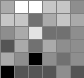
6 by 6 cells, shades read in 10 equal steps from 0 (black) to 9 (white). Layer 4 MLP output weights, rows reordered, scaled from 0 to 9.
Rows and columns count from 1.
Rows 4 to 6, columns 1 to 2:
3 6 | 6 5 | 0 3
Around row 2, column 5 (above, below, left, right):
7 4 6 6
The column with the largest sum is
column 2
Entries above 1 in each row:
6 6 6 6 5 5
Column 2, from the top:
9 7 6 6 5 3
